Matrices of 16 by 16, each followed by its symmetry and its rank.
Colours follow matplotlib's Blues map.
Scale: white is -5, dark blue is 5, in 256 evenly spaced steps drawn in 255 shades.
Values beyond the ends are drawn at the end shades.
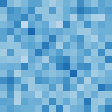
symmetric, full rank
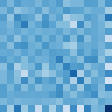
symmetric, rank three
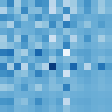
antisymmetric, rank two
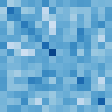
symmetric, rank three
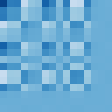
symmetric, rank one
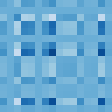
symmetric, rank one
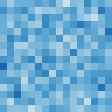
antisymmetric, full rank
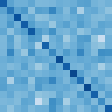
symmetric, full rank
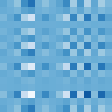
neither, rank one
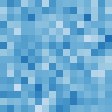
antisymmetric, full rank
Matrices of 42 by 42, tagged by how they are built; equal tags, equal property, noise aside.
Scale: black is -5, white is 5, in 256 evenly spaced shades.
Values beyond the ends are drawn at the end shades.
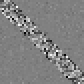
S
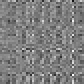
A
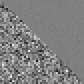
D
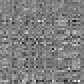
A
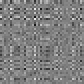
A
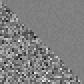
D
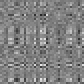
A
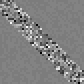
S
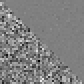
D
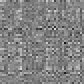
A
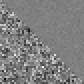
D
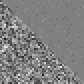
D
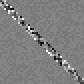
S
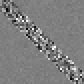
S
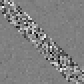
S
